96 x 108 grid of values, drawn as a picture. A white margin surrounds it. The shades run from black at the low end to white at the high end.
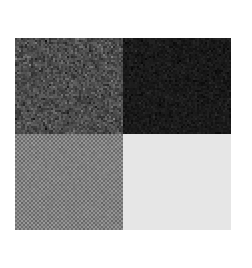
The table splits into 2 rows of 2 panels. Panel 1,1: low, fine-grained. Panel 1,2: very low, fine-grained, faint in contrast. Panel 2,1: middling, checkered. Panel 2,2: very high, flat.
